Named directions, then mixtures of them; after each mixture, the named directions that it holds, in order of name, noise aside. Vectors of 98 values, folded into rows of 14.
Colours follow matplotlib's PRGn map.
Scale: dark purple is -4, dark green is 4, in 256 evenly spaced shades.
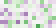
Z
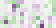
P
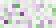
P, Z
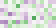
Z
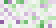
P, Z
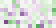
P, Z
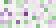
Z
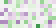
Z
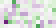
P, Z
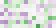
Z
